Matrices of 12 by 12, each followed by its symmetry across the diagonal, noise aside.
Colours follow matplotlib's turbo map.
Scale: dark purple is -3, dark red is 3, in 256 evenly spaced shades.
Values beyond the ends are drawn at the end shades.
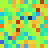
antisymmetric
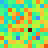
symmetric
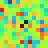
antisymmetric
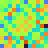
symmetric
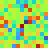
antisymmetric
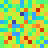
symmetric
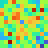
symmetric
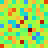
symmetric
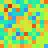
symmetric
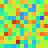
antisymmetric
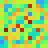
symmetric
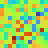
antisymmetric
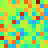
symmetric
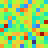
antisymmetric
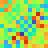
symmetric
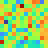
antisymmetric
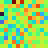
antisymmetric
